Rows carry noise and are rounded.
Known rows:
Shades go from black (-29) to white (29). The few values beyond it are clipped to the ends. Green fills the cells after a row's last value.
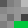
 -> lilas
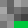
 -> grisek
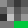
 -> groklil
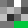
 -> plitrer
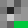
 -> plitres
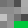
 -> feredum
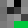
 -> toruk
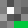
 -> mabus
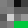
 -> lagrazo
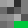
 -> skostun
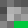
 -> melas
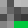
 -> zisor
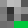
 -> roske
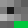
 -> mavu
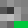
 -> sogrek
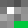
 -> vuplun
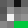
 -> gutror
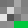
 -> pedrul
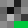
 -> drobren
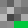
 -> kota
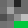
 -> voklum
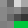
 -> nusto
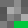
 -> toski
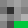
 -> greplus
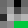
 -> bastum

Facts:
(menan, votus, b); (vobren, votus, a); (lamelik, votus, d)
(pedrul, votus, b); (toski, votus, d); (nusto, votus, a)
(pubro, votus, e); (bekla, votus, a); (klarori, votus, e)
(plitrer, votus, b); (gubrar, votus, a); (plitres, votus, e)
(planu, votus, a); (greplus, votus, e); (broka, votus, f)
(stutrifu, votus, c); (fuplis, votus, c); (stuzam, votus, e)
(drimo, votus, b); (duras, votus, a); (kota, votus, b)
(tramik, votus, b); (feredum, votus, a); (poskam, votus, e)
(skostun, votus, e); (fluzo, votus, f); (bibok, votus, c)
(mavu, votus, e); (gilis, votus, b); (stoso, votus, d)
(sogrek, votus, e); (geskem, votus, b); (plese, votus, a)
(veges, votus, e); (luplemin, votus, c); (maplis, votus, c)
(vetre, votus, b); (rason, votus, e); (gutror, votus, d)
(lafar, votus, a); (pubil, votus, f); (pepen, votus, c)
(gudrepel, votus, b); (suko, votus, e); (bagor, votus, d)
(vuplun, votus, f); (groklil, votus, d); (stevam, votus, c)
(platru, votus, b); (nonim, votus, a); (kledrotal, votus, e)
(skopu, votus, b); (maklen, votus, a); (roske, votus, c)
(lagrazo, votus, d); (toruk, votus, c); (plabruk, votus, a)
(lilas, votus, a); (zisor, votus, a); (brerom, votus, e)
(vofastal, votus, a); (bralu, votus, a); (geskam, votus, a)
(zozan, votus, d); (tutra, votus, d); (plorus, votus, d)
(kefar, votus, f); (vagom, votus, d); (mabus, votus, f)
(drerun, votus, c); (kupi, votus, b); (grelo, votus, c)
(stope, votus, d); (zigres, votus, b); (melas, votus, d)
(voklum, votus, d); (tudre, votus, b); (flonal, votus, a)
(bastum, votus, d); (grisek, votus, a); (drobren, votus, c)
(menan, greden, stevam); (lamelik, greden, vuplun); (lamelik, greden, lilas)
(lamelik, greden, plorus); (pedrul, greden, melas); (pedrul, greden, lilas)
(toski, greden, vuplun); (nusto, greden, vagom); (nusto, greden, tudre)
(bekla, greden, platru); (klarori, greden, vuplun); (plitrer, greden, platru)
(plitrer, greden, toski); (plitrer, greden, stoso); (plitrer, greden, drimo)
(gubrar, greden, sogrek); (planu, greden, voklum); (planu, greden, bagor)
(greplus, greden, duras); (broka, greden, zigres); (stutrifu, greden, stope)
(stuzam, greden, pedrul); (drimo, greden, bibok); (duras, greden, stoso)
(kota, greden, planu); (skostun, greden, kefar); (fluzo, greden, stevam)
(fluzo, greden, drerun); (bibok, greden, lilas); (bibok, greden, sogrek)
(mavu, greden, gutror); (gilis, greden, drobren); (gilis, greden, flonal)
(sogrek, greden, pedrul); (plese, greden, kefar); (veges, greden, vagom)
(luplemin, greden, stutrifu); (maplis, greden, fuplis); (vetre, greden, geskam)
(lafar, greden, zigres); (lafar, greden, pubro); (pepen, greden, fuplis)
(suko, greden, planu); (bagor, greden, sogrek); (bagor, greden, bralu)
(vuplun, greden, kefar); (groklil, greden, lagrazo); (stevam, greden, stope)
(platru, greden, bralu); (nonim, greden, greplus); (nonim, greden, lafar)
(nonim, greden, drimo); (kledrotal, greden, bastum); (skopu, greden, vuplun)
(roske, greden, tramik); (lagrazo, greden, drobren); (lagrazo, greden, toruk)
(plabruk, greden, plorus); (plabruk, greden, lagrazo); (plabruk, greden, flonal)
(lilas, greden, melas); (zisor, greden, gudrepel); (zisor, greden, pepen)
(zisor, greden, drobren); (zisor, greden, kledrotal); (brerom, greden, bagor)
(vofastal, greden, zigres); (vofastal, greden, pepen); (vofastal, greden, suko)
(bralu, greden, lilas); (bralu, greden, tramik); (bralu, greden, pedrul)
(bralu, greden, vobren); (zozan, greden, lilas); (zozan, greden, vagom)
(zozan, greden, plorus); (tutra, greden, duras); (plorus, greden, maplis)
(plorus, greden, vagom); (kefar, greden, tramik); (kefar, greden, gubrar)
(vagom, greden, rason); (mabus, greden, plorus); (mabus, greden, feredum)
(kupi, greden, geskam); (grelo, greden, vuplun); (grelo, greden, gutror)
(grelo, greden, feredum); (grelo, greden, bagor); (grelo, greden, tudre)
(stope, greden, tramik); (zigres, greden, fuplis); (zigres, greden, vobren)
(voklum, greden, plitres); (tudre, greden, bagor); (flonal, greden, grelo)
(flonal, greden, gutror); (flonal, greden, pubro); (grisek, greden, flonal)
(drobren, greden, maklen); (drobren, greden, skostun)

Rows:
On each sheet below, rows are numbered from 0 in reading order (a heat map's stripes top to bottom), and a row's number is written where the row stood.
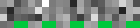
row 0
grelo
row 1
menan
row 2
maklen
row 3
gudrepel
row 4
stevam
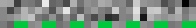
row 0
poskam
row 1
skopu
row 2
broka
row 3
plese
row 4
geskam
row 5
stope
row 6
vagom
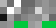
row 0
fluzo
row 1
tramik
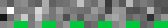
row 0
pubil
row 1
kefar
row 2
planu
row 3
lamelik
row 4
gilis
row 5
zozan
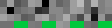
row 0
maplis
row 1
kledrotal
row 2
vobren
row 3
bibok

